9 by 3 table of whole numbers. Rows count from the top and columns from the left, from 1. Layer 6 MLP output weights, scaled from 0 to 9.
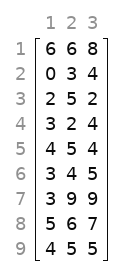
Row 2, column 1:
0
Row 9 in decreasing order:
5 5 4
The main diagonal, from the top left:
6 3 2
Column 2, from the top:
6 3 5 2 5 4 9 6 5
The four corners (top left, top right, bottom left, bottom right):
6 8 4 5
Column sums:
30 45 48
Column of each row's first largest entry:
3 3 2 3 2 3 2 3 2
